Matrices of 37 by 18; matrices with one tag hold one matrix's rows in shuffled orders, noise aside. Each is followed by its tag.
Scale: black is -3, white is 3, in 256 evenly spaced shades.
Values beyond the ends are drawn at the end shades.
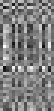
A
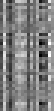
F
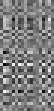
A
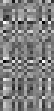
A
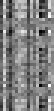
F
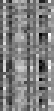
F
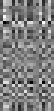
A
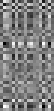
A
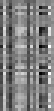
F
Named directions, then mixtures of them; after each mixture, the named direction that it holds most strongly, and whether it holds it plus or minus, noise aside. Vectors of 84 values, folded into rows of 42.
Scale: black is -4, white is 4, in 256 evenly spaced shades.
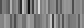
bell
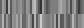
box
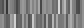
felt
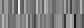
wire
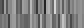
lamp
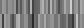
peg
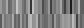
peg, minus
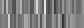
lamp, minus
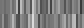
peg, minus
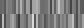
peg, minus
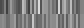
felt, plus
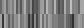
peg, plus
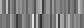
box, minus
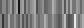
wire, minus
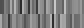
lamp, plus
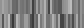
peg, plus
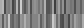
lamp, minus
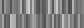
bell, minus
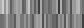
felt, minus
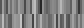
box, plus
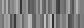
felt, minus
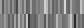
wire, plus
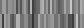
peg, plus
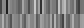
box, plus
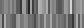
peg, plus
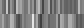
peg, minus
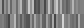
bell, minus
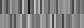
bell, plus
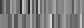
bell, plus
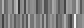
wire, minus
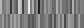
bell, minus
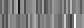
wire, minus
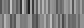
bell, plus
